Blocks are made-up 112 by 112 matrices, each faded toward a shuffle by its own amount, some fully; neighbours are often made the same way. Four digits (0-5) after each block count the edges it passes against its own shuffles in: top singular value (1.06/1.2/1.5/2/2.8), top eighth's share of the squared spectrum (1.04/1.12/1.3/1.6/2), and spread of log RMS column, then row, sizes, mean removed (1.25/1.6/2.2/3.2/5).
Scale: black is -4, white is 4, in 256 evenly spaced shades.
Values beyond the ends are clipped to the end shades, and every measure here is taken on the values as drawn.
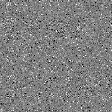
4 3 1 1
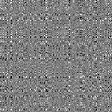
5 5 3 3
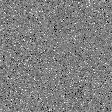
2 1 0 0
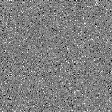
4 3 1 1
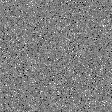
2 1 0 0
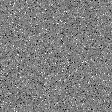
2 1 0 0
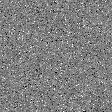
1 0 0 0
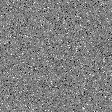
1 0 0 0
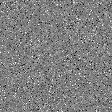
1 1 0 0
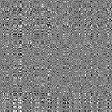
5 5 4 4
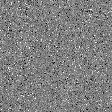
3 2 0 0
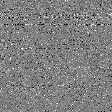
2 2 0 3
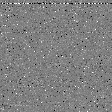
4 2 0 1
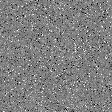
0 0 0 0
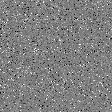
0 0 0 1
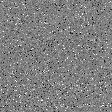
0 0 0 0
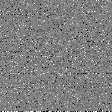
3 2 0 2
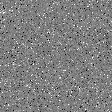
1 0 0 0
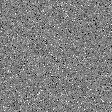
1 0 0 0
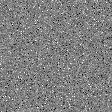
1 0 0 0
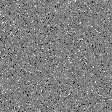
0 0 0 0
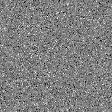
3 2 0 0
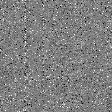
2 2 2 0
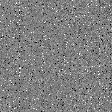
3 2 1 0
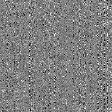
4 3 4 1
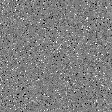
2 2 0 0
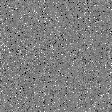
3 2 1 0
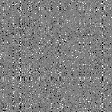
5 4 3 2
